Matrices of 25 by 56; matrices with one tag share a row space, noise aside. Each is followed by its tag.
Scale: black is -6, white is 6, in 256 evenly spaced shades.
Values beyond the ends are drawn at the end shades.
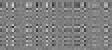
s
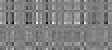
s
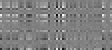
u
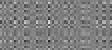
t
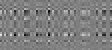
t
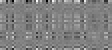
s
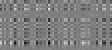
t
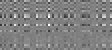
t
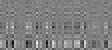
s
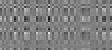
t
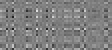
s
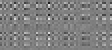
t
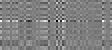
u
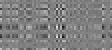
u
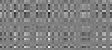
t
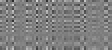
s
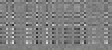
s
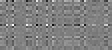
s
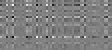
s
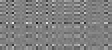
s
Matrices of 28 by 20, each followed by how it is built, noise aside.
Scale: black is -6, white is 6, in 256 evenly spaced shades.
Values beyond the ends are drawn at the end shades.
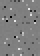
sparse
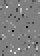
sparse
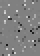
sparse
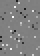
sparse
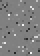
sparse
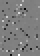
sparse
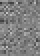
low rank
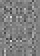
low rank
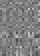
low rank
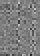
low rank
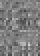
low rank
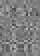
low rank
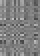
low rank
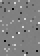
sparse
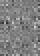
low rank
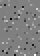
sparse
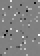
sparse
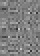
low rank
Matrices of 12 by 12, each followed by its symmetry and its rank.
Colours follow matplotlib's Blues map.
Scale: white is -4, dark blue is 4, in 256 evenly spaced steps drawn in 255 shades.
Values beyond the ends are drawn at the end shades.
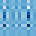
neither, rank one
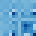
symmetric, rank two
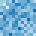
symmetric, full rank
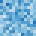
neither, full rank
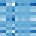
neither, rank one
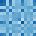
symmetric, rank two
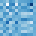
neither, rank two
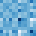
symmetric, rank two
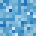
symmetric, full rank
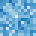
symmetric, full rank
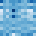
neither, rank two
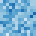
neither, full rank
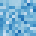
neither, full rank
